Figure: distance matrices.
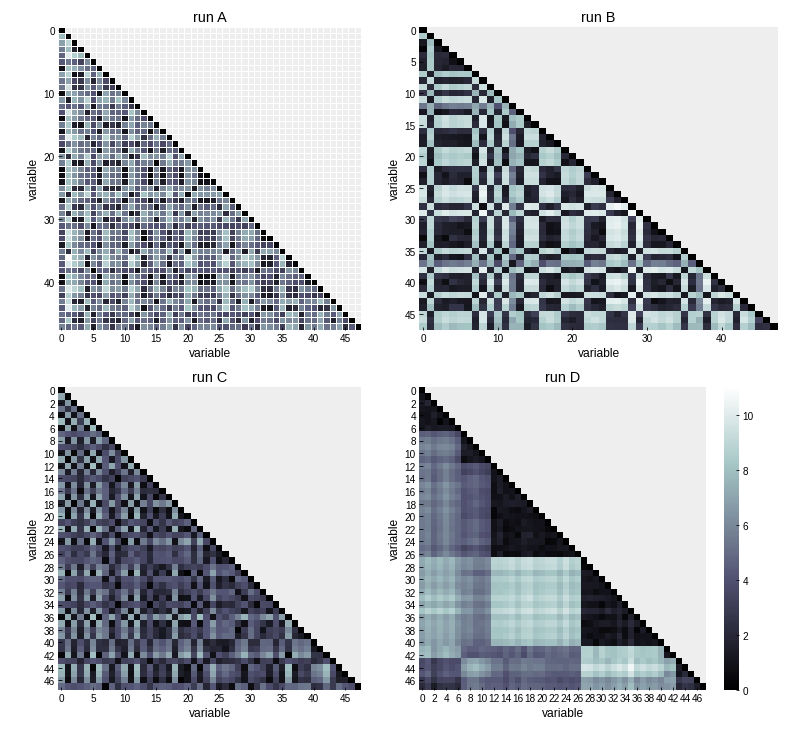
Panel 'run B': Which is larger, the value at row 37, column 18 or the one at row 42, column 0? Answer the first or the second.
the second
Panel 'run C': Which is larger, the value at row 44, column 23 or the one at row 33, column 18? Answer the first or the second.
the second
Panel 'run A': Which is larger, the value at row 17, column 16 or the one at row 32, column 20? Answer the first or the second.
the second
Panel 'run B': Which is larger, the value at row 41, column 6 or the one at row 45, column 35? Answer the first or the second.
the second
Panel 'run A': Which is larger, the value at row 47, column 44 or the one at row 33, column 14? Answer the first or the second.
the first
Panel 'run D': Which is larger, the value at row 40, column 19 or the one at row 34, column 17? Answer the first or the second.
the second
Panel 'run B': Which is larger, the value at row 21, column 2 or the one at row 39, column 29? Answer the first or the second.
the second
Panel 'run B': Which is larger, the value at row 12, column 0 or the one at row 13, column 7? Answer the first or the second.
the second
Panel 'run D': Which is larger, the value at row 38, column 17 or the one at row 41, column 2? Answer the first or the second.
the first
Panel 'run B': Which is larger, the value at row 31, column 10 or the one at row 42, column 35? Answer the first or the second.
the first
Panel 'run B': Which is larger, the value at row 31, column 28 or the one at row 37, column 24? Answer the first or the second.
the second
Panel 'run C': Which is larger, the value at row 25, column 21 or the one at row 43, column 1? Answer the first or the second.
the second
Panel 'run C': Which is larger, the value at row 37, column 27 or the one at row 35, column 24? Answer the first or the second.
the second
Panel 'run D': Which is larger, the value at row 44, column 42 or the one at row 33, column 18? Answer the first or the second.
the second
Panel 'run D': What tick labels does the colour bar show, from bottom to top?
0, 2, 4, 6, 8, 10
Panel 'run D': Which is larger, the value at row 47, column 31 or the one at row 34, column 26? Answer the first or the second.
the second
